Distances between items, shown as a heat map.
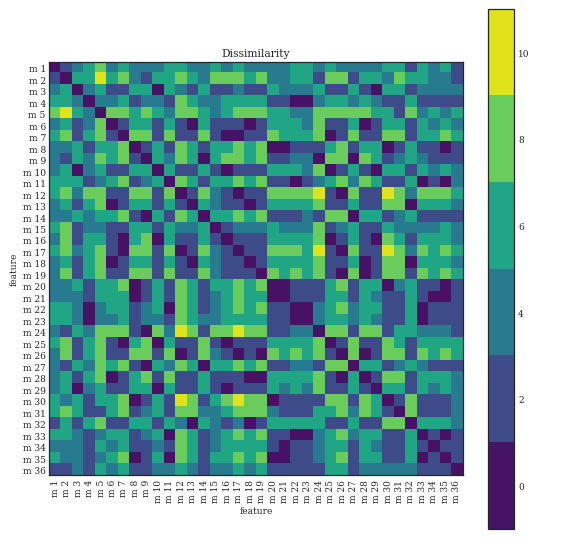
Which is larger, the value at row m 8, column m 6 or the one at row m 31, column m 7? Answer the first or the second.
the second
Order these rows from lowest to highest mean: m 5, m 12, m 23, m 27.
m 23, m 27, m 12, m 5
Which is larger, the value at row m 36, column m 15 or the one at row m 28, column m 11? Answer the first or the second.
the second
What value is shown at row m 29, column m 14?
6
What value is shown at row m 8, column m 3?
6
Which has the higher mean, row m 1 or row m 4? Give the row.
m 1
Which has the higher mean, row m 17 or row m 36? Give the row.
m 17
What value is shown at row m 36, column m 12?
6
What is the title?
Dissimilarity
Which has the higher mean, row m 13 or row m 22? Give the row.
m 13
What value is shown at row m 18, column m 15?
4
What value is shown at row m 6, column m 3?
2
